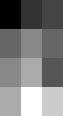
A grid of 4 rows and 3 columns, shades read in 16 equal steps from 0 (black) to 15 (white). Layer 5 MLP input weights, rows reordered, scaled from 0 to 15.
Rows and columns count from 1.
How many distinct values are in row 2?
2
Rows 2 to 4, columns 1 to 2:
6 8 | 8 10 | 10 15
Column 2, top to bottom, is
3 8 10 15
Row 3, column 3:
5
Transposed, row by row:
0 6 8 10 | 3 8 10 15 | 4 6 5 12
